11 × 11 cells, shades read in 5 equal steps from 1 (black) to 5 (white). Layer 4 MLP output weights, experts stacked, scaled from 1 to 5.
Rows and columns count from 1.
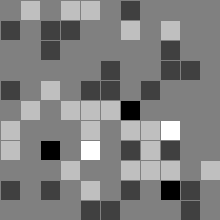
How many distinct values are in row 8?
5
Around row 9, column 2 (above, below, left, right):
3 3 3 3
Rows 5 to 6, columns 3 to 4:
4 3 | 3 4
